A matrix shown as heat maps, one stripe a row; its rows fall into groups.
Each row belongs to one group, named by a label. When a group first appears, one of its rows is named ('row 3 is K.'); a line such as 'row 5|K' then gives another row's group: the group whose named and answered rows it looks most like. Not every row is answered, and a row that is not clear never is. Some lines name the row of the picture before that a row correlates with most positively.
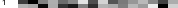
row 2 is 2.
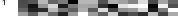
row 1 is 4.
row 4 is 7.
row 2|4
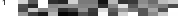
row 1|7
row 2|4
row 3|2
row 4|2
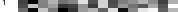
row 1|2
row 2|2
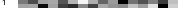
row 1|7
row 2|2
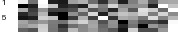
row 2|4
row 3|2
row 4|4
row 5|2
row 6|7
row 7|7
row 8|7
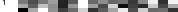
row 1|2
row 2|7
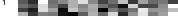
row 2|7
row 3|4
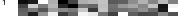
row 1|4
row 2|2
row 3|2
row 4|4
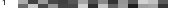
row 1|2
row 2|2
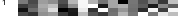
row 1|7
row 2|4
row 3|2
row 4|4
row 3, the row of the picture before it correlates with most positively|2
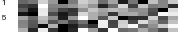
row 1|7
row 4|4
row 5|7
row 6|2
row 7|2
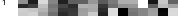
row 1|4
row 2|4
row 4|7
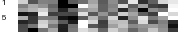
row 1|7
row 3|7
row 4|4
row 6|4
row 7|4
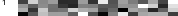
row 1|2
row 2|2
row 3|7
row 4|4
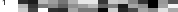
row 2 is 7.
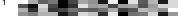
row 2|4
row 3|7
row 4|7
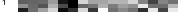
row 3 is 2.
